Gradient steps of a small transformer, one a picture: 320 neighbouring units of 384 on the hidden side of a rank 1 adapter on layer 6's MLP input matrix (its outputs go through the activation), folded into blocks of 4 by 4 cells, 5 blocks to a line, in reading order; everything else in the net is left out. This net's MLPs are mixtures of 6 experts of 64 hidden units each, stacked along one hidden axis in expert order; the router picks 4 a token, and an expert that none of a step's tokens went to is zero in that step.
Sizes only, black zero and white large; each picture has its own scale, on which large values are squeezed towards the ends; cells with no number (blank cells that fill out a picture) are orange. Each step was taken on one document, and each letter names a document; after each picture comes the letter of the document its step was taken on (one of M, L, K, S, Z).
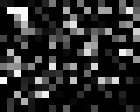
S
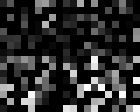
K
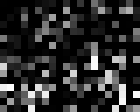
K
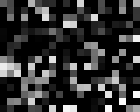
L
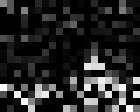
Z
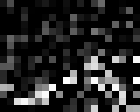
Z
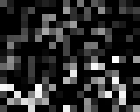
Z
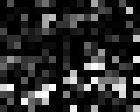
K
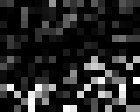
Z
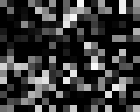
L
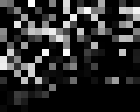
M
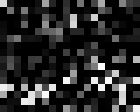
Z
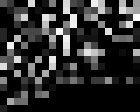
M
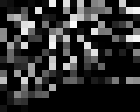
M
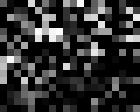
M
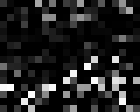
K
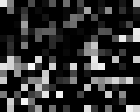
S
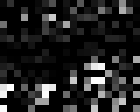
K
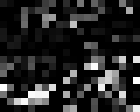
K
